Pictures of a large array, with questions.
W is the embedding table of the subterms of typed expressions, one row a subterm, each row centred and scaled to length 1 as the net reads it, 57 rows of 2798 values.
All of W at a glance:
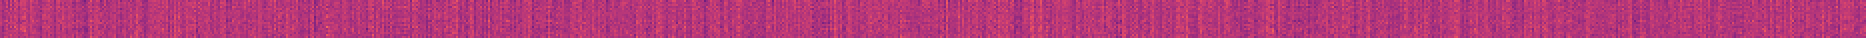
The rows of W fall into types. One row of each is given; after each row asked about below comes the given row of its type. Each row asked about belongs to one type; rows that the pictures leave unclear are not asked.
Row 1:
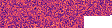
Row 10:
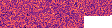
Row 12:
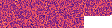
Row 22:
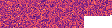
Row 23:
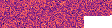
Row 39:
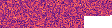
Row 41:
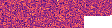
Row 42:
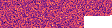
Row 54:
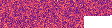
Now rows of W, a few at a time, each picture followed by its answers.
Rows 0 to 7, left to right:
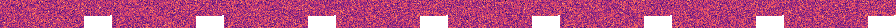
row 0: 12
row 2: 12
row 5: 10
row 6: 12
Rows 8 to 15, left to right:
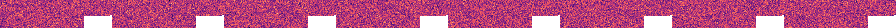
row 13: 12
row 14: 22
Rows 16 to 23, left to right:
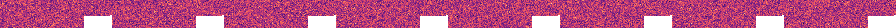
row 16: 41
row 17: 39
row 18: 23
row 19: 22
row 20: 42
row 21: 39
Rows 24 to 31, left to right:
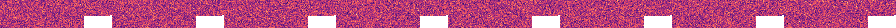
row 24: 39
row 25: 22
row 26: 42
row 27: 22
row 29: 12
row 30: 1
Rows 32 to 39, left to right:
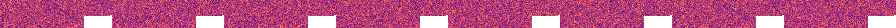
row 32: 10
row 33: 54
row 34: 1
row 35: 22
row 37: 41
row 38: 10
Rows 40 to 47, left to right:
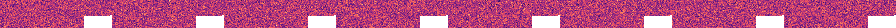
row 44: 42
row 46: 42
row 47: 1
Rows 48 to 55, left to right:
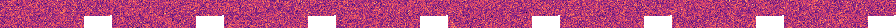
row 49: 1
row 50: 10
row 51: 39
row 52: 54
